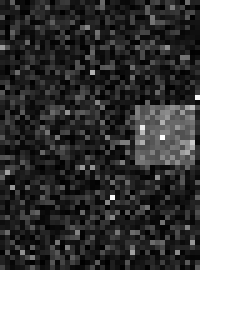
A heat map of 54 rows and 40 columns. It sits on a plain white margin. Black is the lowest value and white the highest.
The ninth with the highest average is the middle right. The values are skewed, with a long tail toward high values. An odd patch, higher than its surroundings, sits in the middle right. There are no regular stripes.
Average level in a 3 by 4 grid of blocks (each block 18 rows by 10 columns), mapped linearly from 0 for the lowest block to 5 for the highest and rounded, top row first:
0000 | 0125 | 0010
